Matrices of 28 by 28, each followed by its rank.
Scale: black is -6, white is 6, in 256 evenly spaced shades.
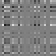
one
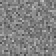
full rank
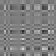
one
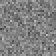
full rank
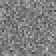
full rank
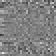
five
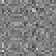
five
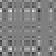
one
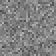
full rank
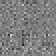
five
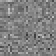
five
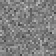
full rank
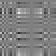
one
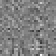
five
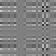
one
